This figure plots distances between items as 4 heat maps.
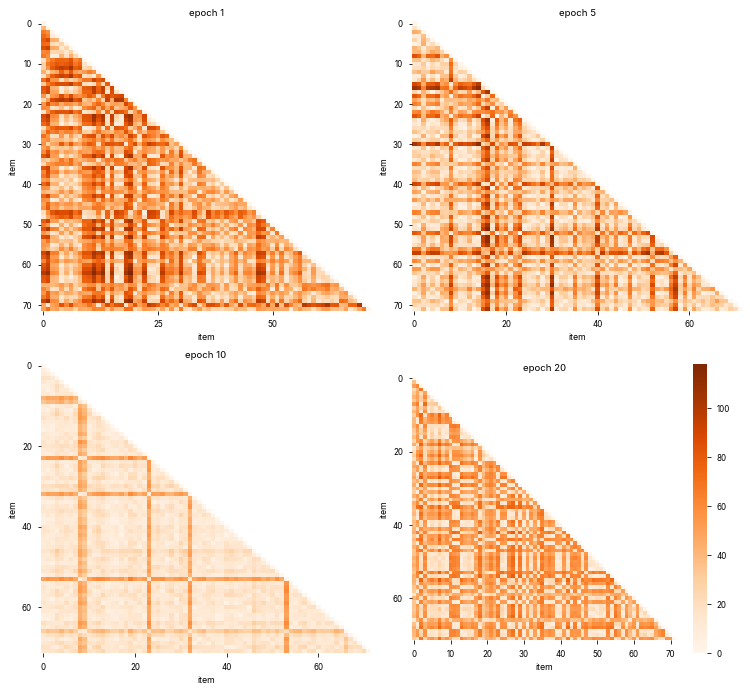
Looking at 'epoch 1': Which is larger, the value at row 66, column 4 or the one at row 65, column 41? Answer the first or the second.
the first
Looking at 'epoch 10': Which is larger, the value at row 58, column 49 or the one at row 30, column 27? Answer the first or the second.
the second
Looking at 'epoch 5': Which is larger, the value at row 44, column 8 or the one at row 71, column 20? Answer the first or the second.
the second
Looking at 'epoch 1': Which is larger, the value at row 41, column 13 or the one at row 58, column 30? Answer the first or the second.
the second
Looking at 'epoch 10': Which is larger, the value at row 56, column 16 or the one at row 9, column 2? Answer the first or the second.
the second
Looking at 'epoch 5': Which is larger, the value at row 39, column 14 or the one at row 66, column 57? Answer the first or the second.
the second
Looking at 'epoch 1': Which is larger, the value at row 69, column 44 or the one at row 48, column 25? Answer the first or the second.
the second
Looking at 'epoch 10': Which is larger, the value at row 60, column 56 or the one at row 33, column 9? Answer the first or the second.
the second
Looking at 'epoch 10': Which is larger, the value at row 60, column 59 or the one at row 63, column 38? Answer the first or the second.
the first
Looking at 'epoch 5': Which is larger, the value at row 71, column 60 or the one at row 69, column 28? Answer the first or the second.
the second
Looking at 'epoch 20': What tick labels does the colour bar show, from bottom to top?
0, 20, 40, 60, 80, 100
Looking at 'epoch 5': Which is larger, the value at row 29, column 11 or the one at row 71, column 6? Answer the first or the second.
the second
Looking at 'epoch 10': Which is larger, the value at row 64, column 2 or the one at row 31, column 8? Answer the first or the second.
the second
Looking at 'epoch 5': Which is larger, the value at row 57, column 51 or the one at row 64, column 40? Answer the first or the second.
the first
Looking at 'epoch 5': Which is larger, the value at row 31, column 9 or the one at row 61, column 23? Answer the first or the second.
the second
